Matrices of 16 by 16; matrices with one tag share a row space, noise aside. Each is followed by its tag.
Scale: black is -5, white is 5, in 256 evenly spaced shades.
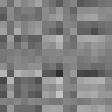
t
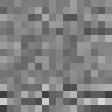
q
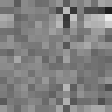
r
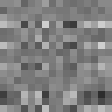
q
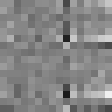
r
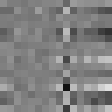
r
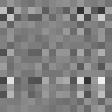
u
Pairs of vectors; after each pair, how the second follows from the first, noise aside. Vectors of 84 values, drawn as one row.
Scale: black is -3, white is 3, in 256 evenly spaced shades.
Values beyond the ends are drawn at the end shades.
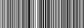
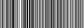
wrapped around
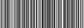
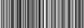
shuffled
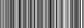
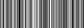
wrapped around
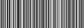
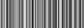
shuffled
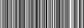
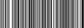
shuffled
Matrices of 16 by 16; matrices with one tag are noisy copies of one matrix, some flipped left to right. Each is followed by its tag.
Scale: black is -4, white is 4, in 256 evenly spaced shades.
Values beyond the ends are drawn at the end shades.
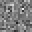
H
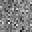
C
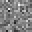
H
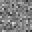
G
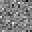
G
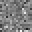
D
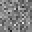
C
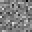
G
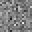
C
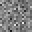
C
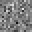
H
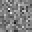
H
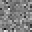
D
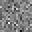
C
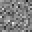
G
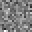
D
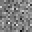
C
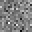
C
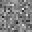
H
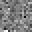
D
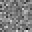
D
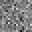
C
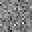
C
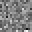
D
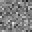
G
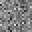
C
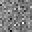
C
